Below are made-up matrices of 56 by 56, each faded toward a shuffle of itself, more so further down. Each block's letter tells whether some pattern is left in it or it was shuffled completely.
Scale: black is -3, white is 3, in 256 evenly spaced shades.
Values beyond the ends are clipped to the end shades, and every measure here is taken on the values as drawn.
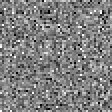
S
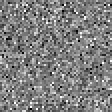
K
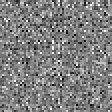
S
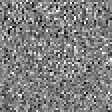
S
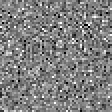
S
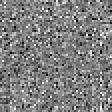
S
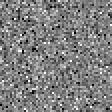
K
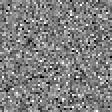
K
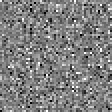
S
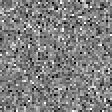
K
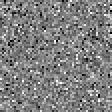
K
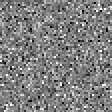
K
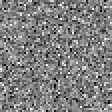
K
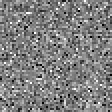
K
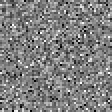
K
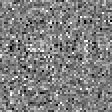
S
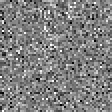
S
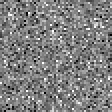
K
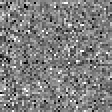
S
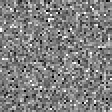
K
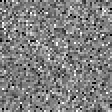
K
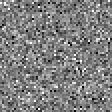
S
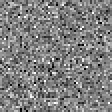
S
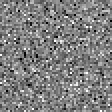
K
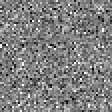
S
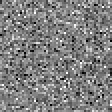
K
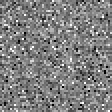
K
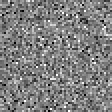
K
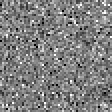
S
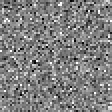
K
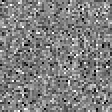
S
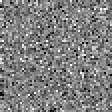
S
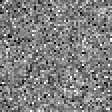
K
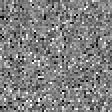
S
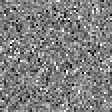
S
